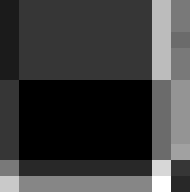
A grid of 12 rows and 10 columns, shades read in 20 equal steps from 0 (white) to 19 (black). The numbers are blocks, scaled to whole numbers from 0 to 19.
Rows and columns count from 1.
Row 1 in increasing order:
5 10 15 15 15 15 15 15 15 17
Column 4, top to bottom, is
15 15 15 15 15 19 19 19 19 19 16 9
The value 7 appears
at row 10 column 10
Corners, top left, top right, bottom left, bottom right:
17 10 4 16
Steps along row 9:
up same same same same same same down down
